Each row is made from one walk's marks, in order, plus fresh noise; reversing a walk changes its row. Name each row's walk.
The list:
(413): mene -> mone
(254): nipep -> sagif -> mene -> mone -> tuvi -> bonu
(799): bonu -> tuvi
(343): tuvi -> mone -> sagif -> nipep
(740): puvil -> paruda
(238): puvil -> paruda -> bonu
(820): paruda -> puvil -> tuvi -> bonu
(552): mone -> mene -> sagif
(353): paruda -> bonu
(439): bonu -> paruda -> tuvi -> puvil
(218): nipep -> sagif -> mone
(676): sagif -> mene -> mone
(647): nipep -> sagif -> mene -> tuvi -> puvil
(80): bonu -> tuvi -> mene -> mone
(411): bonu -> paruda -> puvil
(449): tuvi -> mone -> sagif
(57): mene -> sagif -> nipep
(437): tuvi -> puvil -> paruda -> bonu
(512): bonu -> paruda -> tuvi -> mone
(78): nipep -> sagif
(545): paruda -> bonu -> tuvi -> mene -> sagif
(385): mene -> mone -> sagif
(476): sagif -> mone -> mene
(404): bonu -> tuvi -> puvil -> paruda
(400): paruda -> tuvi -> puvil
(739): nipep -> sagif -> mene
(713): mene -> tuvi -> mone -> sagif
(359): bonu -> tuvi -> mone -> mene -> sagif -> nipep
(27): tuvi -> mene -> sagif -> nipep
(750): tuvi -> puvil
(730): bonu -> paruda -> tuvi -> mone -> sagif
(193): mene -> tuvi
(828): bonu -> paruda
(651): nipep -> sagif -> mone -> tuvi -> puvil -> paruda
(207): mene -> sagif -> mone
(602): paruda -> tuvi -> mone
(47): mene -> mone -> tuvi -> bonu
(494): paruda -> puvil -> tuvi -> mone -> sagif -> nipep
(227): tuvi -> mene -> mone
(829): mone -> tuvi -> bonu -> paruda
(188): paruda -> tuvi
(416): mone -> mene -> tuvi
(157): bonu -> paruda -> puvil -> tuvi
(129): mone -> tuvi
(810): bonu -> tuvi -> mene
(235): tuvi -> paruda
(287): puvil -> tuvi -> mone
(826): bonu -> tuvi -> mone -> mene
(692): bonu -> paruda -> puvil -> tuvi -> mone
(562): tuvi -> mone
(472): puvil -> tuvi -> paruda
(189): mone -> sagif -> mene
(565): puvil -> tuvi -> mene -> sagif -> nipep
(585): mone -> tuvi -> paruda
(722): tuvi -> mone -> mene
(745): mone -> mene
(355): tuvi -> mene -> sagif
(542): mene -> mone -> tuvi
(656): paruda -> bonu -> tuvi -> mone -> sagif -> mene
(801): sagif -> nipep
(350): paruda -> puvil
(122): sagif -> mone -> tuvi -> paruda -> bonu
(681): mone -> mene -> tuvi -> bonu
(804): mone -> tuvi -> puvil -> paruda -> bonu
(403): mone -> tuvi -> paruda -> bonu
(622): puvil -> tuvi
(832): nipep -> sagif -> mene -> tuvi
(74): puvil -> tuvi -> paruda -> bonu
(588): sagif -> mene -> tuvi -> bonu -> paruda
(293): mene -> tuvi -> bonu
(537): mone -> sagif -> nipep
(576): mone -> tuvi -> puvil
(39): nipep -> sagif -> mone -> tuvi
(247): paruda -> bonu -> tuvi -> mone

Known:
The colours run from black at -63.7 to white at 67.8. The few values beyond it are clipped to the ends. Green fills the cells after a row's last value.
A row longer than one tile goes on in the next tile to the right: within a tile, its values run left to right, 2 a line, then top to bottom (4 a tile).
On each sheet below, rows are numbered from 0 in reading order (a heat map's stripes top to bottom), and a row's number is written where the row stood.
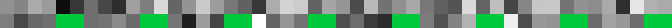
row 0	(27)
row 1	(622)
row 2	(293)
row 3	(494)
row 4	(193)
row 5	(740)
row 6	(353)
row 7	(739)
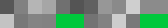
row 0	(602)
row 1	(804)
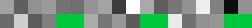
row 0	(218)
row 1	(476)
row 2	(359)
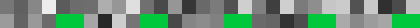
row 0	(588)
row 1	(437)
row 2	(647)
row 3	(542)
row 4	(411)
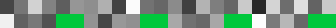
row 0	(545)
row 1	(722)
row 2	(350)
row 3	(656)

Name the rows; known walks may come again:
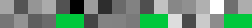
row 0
(676)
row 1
(647)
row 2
(404)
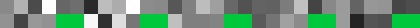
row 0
(722)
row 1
(820)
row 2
(602)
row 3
(681)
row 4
(355)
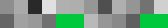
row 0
(739)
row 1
(799)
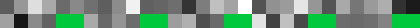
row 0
(47)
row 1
(588)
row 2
(39)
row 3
(122)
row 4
(562)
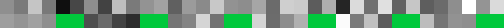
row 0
(80)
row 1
(193)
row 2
(804)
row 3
(828)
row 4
(656)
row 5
(651)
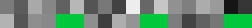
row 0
(400)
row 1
(472)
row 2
(27)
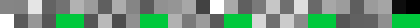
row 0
(730)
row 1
(537)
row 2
(476)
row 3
(826)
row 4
(227)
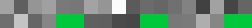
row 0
(218)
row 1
(57)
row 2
(287)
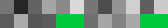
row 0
(832)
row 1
(829)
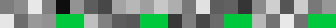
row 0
(359)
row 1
(188)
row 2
(413)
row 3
(810)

